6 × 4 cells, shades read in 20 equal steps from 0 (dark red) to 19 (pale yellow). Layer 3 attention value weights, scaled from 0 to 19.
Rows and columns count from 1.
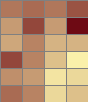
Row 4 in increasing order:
5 10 15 19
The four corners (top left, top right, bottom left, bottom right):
9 6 8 15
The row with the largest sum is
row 5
